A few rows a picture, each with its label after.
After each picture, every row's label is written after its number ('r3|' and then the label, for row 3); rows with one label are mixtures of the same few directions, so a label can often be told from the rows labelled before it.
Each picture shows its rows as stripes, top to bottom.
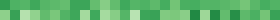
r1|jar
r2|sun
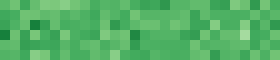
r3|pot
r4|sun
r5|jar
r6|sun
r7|sun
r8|jar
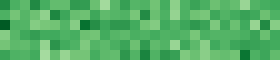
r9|jar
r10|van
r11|sun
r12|sun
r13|van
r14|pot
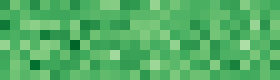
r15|jar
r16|pot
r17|sun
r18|pot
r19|pot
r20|jar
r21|jar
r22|van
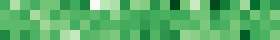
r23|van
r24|jar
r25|pot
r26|pot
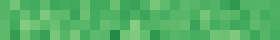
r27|jar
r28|pot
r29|sun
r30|jar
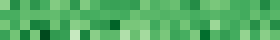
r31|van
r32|sun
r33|jar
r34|pot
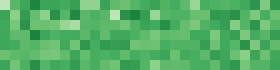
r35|sun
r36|jar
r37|pot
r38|jar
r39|sun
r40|pot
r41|jar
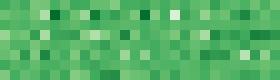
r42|jar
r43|van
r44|van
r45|van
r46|jar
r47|pot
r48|van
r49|jar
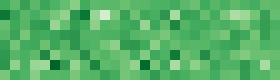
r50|pot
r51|jar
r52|van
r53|pot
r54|jar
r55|van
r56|van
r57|jar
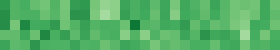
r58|jar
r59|jar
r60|sun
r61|pot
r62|jar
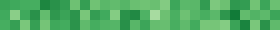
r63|pot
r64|jar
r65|pot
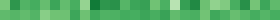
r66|van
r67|pot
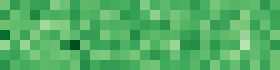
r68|van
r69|jar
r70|pot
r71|sun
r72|pot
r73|jar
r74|sun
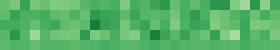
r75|pot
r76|van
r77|van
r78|jar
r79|jar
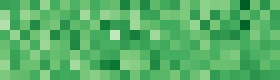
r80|pot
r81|sun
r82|sun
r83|jar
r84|pot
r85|jar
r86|jar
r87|van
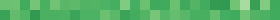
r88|pot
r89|jar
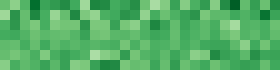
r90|jar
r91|van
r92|jar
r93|jar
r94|pot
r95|van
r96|jar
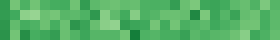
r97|van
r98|sun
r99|jar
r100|sun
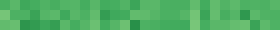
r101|sun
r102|sun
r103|sun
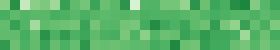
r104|sun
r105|van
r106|jar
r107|pot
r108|van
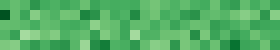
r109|jar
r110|sun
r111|van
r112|sun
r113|jar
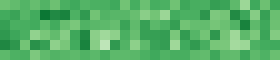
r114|pot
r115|pot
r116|pot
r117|jar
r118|jar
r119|jar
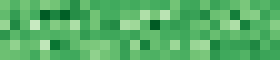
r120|pot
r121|pot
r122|jar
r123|sun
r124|van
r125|van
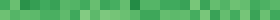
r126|sun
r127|sun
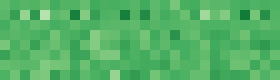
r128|van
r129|pot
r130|van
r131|van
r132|van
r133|jar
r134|pot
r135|jar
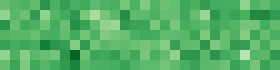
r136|pot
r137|van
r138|jar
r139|sun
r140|pot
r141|pot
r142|pot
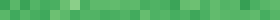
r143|pot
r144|van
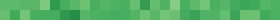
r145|van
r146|pot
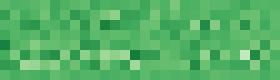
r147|van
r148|jar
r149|sun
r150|van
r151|sun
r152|sun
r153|sun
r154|van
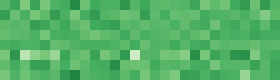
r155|pot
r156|van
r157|jar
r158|van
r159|van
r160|sun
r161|jar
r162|pot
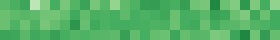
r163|jar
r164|pot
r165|pot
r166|pot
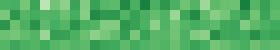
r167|pot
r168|van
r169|jar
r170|van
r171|van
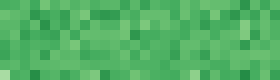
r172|pot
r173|jar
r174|pot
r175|sun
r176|pot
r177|van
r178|pot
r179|sun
